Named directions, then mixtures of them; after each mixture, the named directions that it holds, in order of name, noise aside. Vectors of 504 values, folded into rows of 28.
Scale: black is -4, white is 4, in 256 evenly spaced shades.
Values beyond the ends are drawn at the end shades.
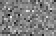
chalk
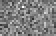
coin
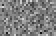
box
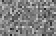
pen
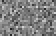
pen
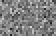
pen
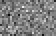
chalk, coin, pen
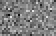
chalk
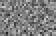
box, chalk, pen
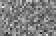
box, pen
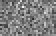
coin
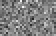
box, coin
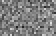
pen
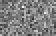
coin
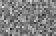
box, pen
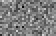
coin, pen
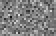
chalk, coin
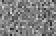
pen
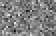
box, chalk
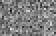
chalk, pen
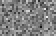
box, chalk, pen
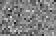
chalk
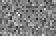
chalk, pen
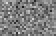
chalk, coin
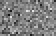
chalk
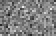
chalk, coin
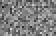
box, pen
